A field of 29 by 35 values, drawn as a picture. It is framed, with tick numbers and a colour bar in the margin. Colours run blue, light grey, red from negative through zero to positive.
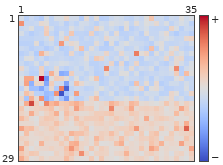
Seam: horizontal, 60% of the way down, the bottom part higher. Odd patch: rougher, in the middle left. Roughest part: middle left. Histogram: heavy tails on both sides. Average level on the scale: 50%.
